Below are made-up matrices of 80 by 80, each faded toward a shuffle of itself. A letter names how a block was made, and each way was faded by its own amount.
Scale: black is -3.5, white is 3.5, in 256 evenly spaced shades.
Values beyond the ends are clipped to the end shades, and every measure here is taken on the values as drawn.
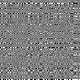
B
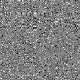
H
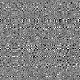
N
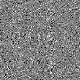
H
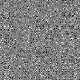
H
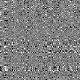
N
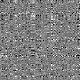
N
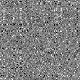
H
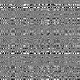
B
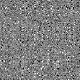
H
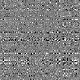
N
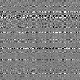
B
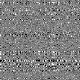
N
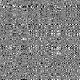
N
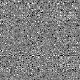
H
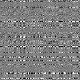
B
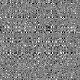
N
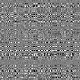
B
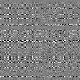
B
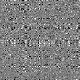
N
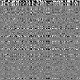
B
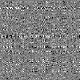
N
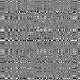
B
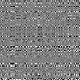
B
